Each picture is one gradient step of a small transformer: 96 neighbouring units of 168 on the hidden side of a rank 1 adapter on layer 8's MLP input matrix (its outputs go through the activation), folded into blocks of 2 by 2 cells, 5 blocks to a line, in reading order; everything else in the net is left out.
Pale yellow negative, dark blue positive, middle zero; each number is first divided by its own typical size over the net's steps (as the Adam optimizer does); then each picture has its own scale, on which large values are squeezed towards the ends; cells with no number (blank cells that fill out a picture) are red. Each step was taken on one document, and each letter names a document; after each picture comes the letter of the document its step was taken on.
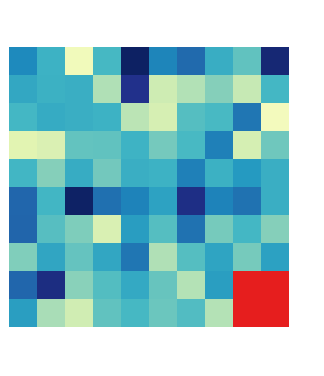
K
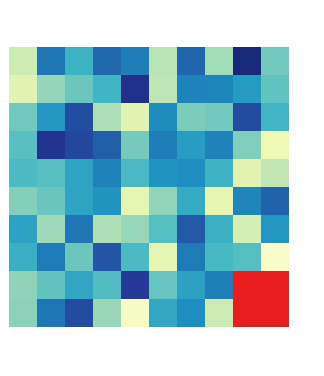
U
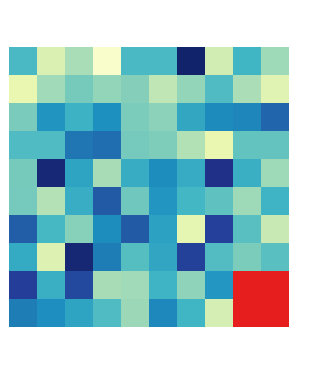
U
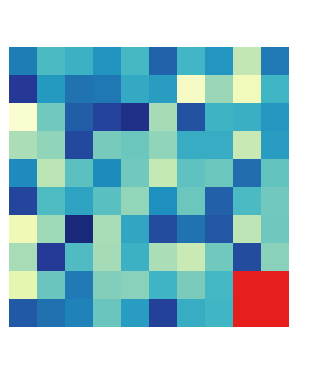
U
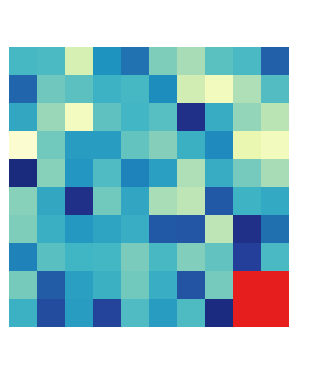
K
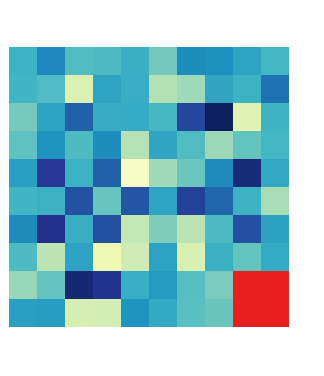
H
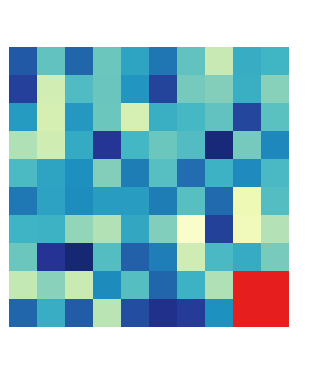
U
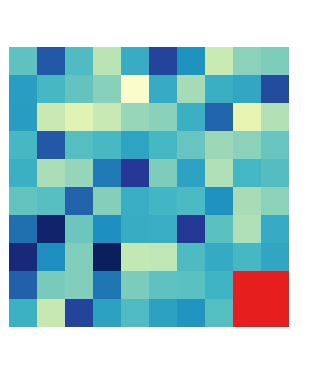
H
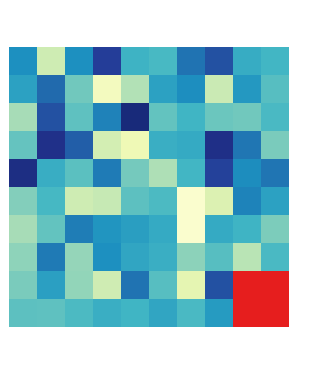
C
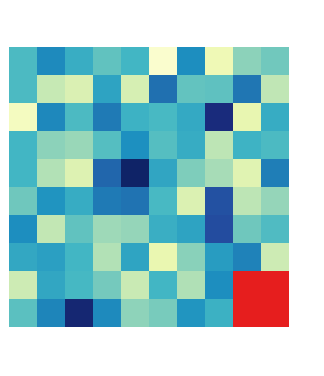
C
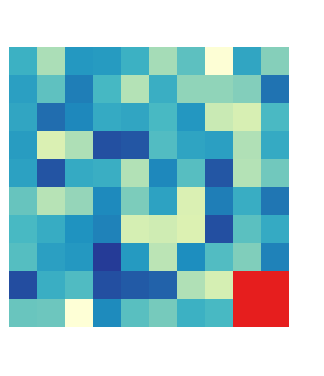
C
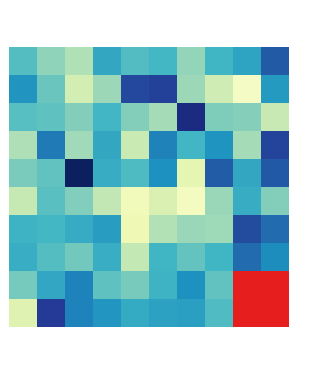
K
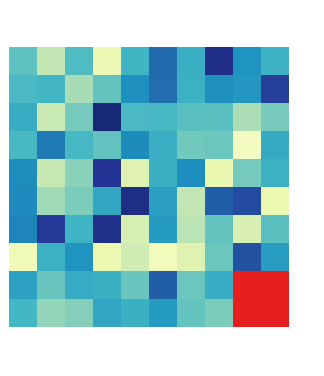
H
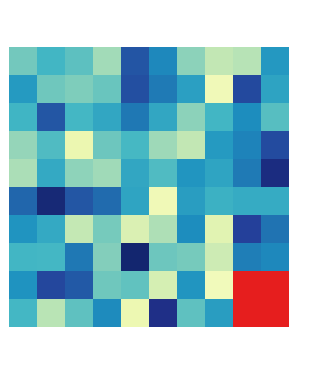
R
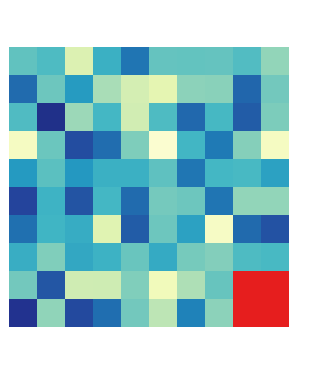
K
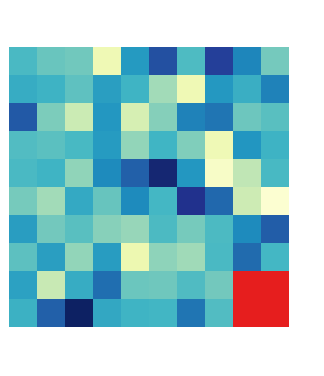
H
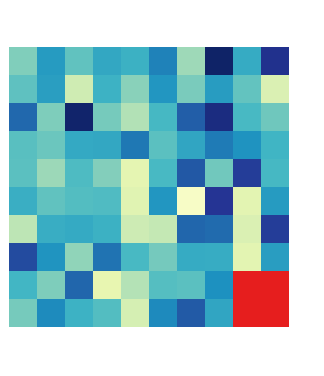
C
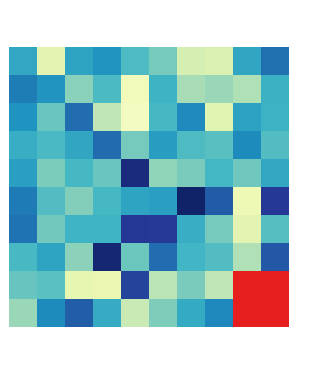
C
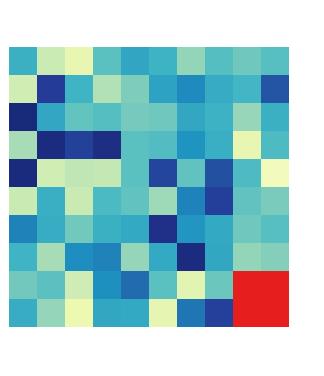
U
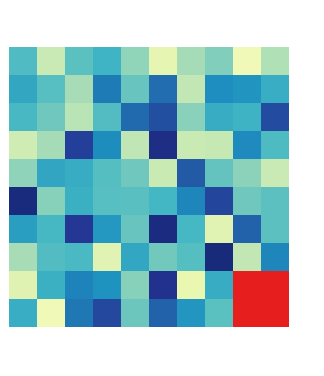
K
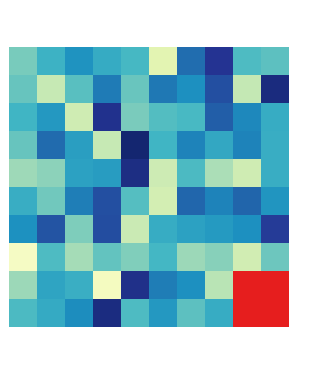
H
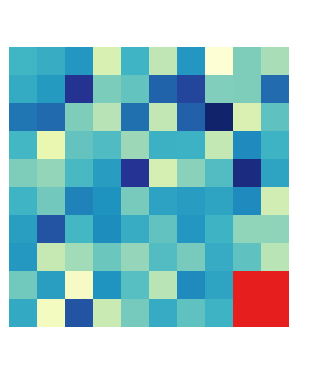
H
